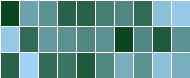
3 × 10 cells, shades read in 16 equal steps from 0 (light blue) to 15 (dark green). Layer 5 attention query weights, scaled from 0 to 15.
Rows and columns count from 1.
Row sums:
82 83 71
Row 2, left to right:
1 11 6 7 8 7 15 8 13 7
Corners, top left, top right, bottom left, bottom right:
15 1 12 4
